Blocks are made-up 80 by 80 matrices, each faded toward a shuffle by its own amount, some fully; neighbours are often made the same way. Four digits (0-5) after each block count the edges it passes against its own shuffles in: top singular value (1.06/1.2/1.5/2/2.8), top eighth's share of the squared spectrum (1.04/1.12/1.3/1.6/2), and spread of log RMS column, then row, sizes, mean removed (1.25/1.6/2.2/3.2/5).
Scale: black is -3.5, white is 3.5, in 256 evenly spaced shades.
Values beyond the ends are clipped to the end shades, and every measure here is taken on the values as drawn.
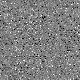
3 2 0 0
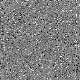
3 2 1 1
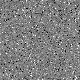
0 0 0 0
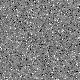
0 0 0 0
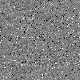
3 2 0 1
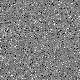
2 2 0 0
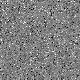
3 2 0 0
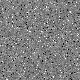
0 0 0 0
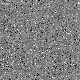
1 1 0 0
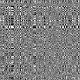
5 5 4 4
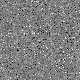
2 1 0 0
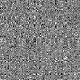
4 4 2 2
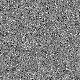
0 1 0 1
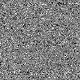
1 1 0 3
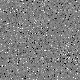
3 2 0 1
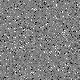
3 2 0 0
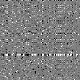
5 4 2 2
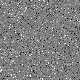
2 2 0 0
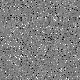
3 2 0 1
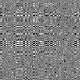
5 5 3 3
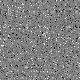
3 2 0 1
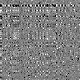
5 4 2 3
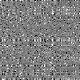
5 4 2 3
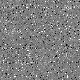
3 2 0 1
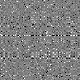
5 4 1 2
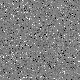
2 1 0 0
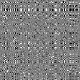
5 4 3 3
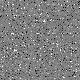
3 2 0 1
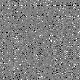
4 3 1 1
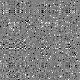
4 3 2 2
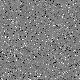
0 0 0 0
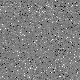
2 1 0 0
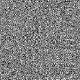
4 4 2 2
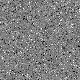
1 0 0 0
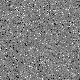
0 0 0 0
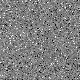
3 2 0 0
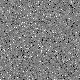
0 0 0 0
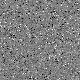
0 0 0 0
